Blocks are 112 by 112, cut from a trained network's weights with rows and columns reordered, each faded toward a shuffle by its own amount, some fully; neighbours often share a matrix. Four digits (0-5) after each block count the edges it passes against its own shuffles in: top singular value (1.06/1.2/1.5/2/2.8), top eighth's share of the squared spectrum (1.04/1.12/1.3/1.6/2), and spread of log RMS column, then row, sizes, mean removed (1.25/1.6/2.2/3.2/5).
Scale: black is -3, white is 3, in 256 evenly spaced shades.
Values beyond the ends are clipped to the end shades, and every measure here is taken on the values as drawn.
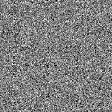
2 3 2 1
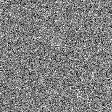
1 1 0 0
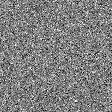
0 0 0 0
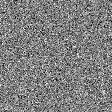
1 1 0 0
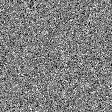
0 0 0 0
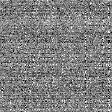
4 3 3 1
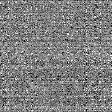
3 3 3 1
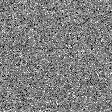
0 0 0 0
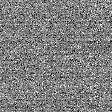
2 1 2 0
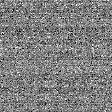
3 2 2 0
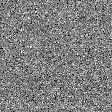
0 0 0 0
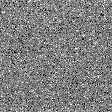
1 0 0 0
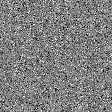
0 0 0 0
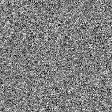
2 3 1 1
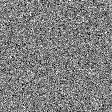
2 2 0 0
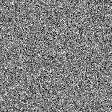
1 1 0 0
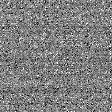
2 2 2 0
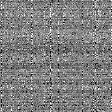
4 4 4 1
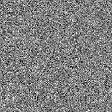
3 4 2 2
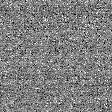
2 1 1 0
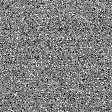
1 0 0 0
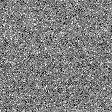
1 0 0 0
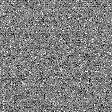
1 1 1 0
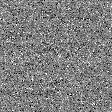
1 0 0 0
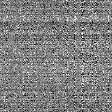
4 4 4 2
